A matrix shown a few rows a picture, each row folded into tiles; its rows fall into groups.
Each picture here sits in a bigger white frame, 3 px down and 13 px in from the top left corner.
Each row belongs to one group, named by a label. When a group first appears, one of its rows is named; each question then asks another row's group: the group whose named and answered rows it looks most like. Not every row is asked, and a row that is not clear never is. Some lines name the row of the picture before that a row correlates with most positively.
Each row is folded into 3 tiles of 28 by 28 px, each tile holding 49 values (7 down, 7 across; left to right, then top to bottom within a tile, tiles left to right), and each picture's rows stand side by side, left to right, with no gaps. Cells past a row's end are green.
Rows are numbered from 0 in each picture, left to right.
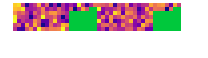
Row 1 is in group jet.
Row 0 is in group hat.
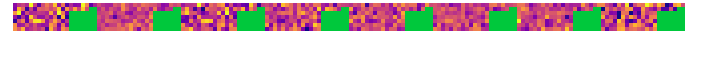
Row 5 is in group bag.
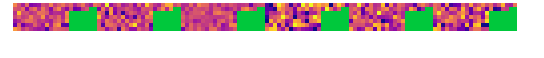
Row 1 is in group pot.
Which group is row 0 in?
bag
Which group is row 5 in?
bag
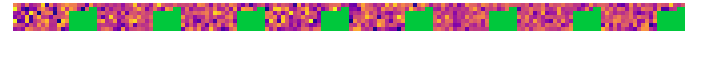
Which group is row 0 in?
jet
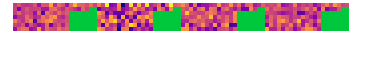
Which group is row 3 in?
bag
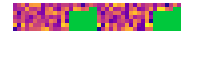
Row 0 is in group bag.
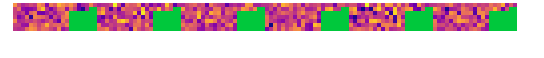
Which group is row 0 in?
jet
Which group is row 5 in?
jet
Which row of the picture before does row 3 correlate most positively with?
1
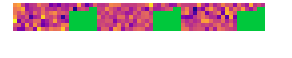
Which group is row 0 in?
hat
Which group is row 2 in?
jet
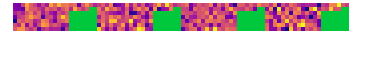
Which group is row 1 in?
bag
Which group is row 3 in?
pot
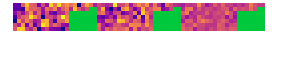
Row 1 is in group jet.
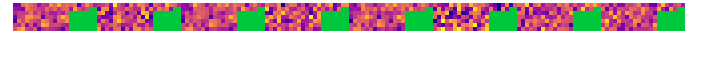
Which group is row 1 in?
jet
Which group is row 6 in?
pot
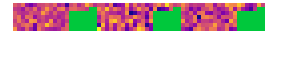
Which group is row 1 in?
bag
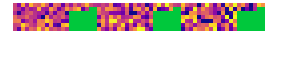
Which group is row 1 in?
bag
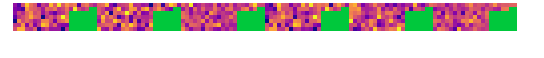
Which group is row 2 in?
pot
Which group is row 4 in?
hat
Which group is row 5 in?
pot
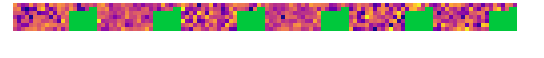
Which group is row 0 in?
jet
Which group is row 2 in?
jet
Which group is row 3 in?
jet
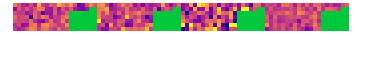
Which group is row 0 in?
jet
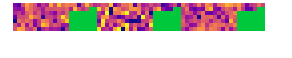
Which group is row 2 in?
jet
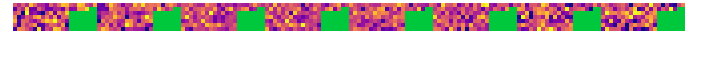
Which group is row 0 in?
pot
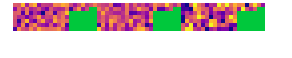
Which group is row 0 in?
pot
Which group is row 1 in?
bag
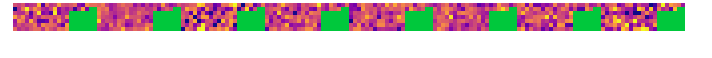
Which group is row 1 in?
hat
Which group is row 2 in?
pot
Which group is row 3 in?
pot
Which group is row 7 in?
bag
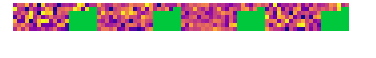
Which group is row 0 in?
jet
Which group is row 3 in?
pot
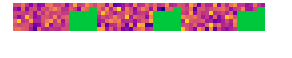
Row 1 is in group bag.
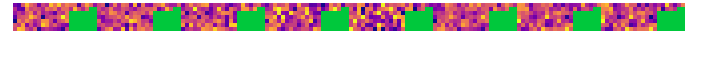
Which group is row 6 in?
hat
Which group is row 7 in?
hat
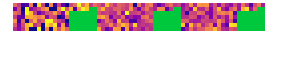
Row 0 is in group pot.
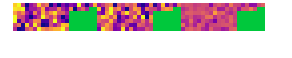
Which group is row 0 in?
hat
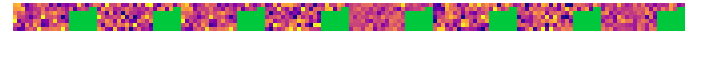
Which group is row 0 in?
hat
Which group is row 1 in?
pot
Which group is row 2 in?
hat
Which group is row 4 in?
pot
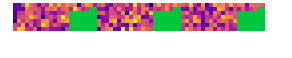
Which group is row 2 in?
pot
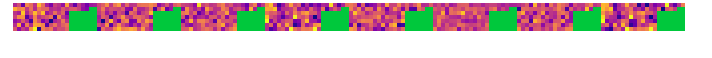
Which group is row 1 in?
pot
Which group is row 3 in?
hat
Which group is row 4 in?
bag
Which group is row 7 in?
hat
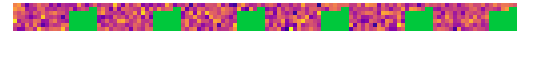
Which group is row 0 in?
hat
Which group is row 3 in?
pot
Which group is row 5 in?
pot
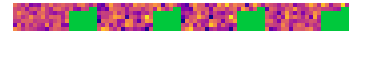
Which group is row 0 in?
bag
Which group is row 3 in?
jet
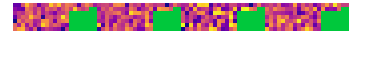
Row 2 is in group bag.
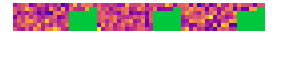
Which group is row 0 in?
bag
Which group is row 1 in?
bag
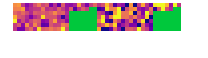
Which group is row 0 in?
hat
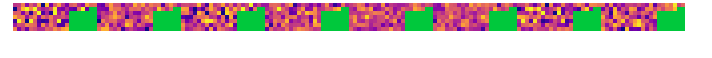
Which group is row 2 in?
jet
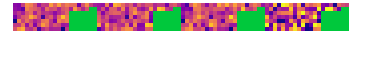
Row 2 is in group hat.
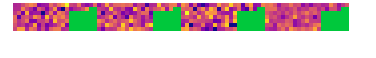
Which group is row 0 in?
pot
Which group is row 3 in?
hat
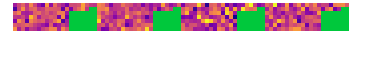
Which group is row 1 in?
hat
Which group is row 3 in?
pot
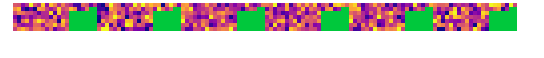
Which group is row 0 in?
jet
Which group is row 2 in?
hat
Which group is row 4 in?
hat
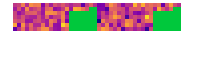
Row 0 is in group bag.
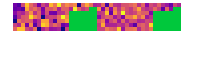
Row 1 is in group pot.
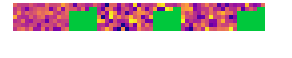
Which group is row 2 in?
hat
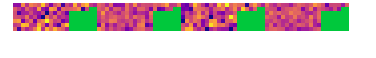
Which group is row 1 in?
bag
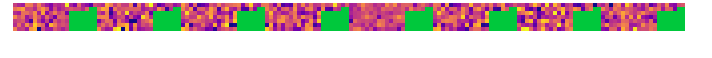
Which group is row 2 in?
bag
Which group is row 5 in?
bag
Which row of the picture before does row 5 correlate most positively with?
1
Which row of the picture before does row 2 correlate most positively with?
1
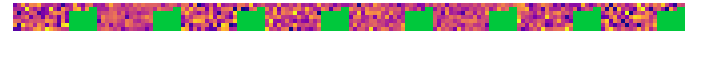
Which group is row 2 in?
bag
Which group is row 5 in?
pot
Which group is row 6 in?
hat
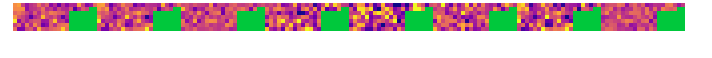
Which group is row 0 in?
hat
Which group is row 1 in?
hat
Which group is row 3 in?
bag
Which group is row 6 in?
hat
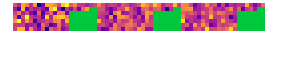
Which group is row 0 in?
pot
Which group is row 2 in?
hat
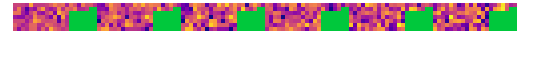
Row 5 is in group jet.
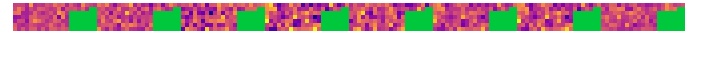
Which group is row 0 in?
jet
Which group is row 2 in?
pot
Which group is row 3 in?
hat
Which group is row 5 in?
hat
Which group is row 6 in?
hat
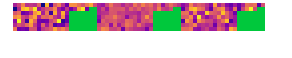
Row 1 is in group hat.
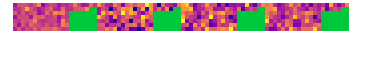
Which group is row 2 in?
hat
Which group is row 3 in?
hat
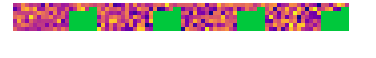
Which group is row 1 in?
bag
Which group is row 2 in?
pot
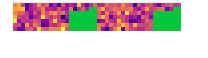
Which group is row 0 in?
hat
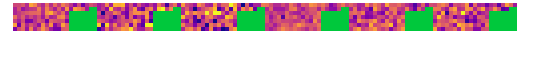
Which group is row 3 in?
jet
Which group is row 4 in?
jet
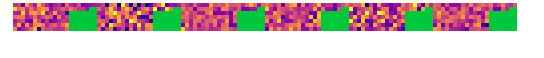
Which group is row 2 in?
bag
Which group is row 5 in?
bag
